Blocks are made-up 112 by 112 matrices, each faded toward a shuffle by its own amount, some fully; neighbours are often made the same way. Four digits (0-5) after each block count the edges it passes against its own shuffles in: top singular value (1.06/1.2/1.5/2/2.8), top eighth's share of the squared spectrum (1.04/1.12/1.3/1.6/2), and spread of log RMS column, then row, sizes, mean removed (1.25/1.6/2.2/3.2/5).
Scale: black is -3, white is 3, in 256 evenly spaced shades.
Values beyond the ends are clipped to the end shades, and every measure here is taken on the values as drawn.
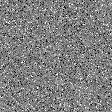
1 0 0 0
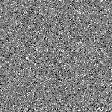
4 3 1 1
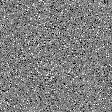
2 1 0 0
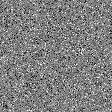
0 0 0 0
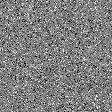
2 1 0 0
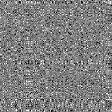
5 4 3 3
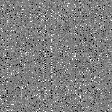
4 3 2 1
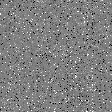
3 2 1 0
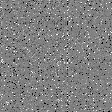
3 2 1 0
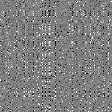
5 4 3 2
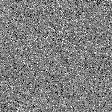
0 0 0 0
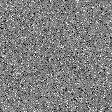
0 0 0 0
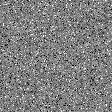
0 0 0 0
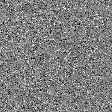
0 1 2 1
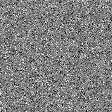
0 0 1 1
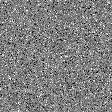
0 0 0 0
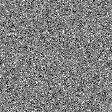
0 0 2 1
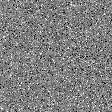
0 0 0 0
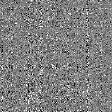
2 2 4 3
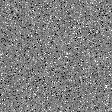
0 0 0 0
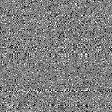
4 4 2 3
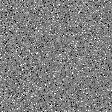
2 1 0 0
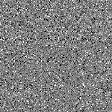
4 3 1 2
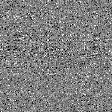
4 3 1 2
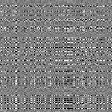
5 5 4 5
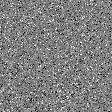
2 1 0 0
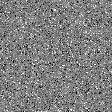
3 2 0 1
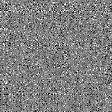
4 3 1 2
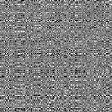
5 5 3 4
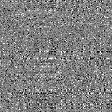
4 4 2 3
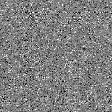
3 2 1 1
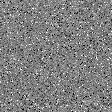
2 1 0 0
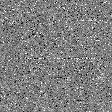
2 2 0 1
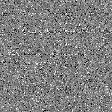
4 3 1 2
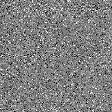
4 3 1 2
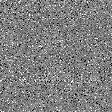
3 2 0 2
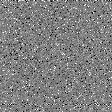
3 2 0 1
